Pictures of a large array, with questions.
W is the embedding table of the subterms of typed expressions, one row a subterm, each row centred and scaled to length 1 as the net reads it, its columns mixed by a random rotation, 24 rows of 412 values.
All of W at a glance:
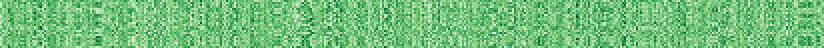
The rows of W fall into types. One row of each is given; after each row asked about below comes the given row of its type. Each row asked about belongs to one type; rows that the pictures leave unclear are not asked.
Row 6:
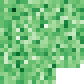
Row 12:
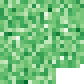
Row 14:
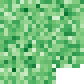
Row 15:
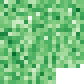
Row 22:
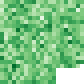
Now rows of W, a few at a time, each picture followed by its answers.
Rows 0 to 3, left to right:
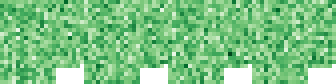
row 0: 6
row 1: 22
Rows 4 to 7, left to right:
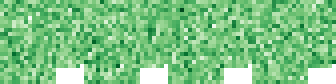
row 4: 15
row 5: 15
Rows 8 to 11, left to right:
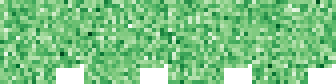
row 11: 22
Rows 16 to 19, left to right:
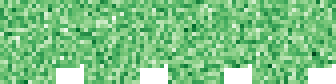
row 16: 12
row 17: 15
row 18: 22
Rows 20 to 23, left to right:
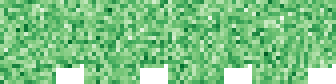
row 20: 22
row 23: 15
